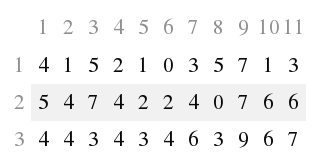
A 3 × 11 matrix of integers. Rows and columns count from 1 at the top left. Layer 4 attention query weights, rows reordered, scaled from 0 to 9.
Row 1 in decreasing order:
7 5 5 4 3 3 2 1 1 1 0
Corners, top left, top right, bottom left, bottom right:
4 3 4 7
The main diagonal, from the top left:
4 4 3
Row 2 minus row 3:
1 0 4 0 -1 -2 -2 -3 -2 0 -1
